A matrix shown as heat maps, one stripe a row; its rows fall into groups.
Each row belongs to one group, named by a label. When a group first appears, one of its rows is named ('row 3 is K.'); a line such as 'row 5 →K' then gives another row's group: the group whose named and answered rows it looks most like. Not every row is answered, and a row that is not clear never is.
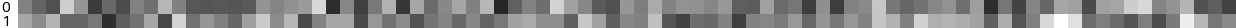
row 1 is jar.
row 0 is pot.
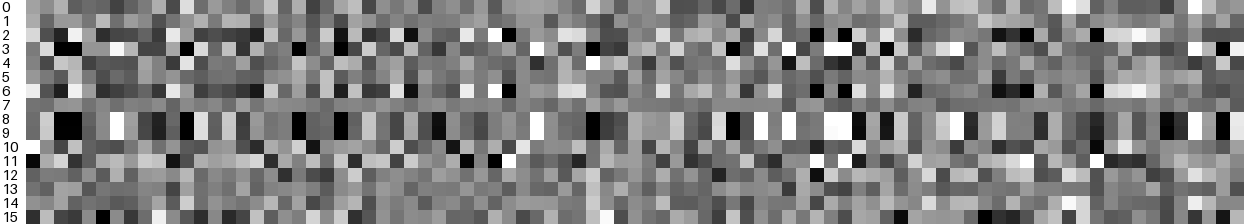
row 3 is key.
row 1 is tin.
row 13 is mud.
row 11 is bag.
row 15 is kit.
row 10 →pot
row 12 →jar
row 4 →mud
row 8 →key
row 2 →pot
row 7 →mud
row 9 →key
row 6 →pot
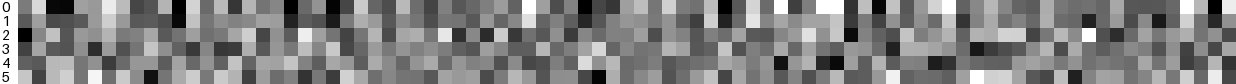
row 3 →kit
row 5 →tin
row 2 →bag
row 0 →key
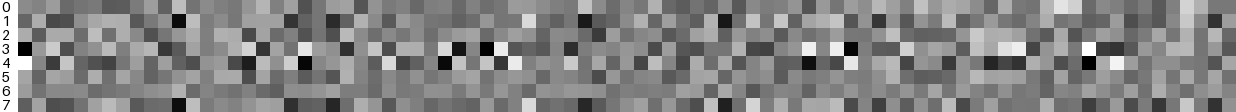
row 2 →tin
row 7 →key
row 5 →tin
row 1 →key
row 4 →pot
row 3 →bag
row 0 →jar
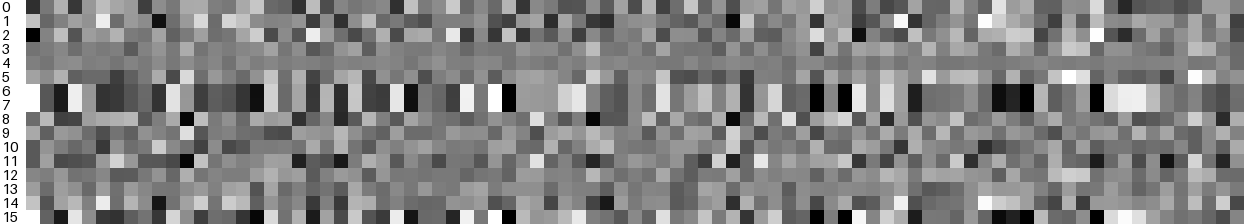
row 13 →tin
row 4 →mud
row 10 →kit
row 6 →pot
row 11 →key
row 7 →pot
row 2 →bag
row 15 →pot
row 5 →jar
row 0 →bag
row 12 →jar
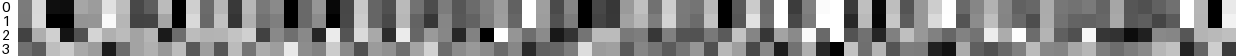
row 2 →bag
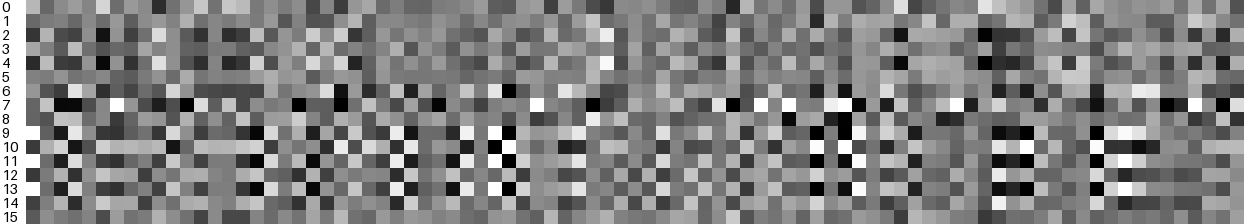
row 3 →pot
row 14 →bag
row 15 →kit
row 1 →jar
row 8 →mud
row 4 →kit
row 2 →kit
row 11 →pot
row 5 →jar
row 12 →bag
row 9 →pot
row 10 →bag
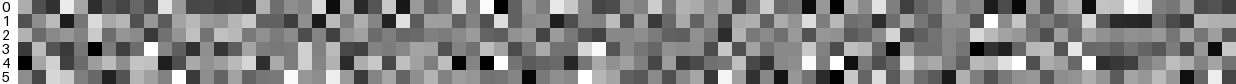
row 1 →bag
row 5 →mud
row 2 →tin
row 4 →bag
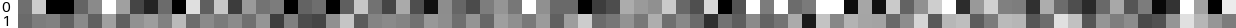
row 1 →jar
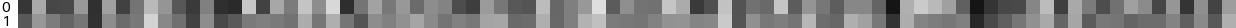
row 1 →kit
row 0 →kit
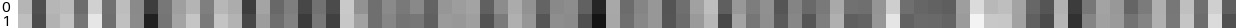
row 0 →tin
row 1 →tin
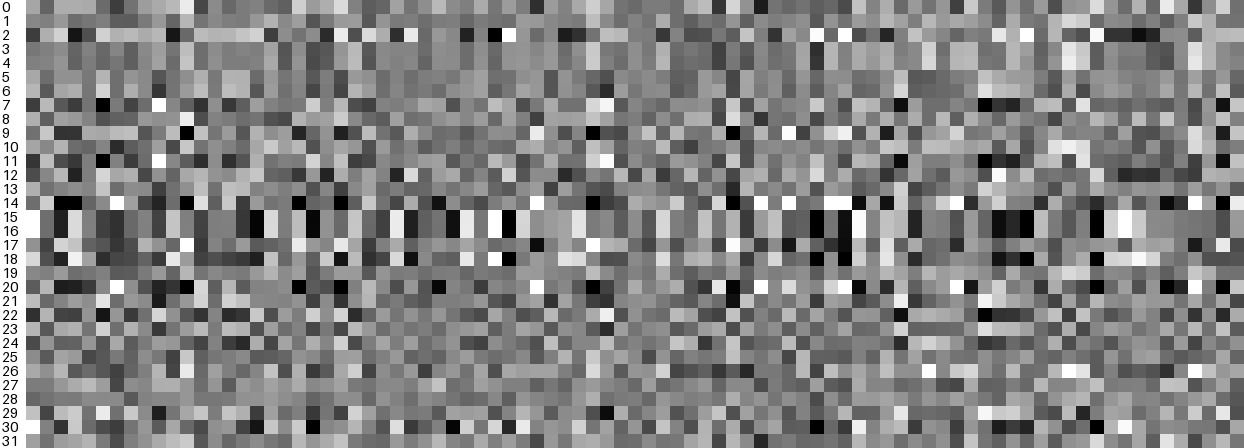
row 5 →tin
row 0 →mud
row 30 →pot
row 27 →mud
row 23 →tin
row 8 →mud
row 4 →jar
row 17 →mud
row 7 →kit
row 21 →tin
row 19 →jar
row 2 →bag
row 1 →jar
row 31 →mud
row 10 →jar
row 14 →key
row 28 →jar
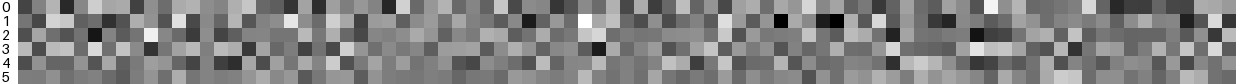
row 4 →kit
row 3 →tin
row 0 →bag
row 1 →mud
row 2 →kit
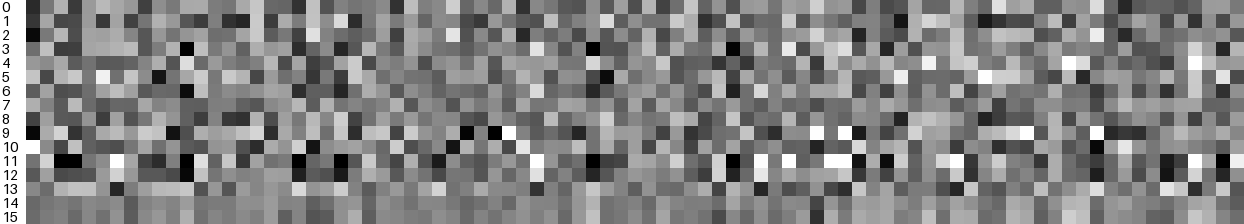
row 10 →pot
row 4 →jar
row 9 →bag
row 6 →key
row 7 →pot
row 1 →kit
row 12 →key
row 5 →tin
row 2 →bag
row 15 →jar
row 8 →kit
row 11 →key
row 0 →bag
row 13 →mud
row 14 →jar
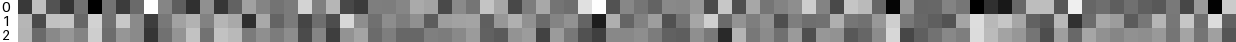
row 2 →tin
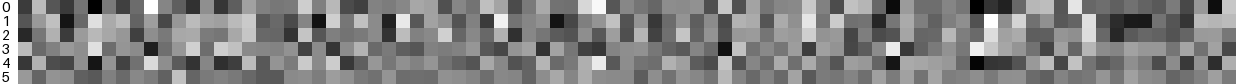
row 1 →bag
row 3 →tin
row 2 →bag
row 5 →mud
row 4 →kit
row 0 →kit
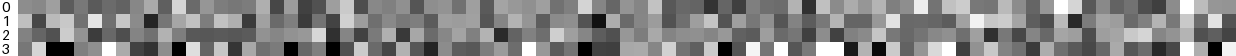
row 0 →jar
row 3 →key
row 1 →tin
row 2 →pot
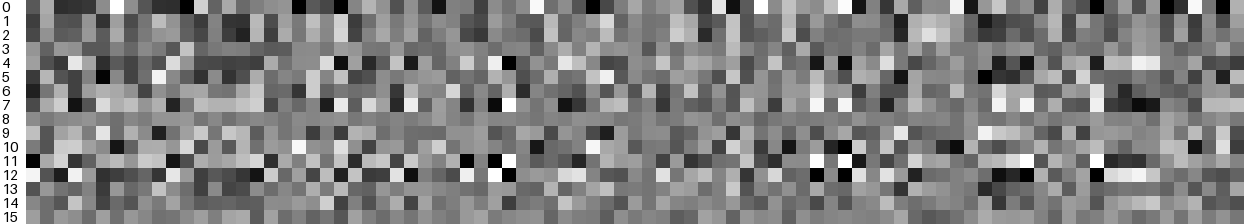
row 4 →pot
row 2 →kit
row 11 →bag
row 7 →bag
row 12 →pot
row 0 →key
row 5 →kit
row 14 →pot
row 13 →kit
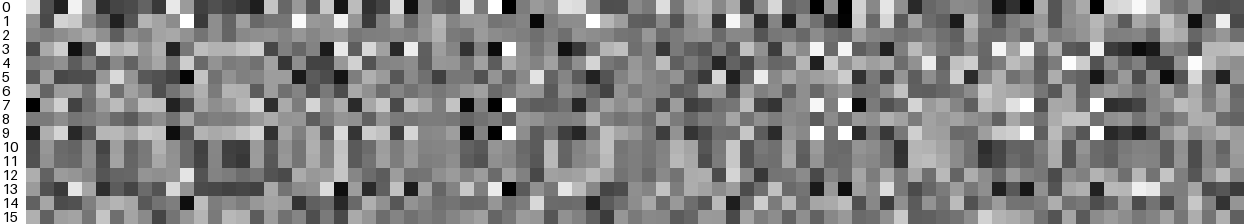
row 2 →mud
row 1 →mud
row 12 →mud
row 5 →key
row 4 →jar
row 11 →kit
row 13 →pot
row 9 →bag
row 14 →key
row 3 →bag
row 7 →bag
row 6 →tin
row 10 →kit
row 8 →jar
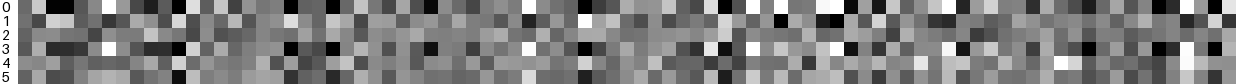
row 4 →jar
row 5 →key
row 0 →key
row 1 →mud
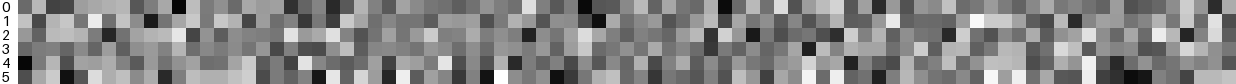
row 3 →jar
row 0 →key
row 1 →tin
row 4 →bag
